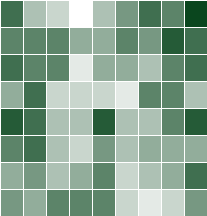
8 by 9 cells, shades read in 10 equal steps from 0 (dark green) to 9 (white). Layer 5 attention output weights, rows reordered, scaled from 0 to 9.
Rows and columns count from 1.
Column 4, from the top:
9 5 8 7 6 7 5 3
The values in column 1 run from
1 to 5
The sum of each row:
39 29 37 48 32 43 43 44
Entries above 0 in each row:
8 9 9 9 9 9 9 9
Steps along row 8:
up down same same up up down down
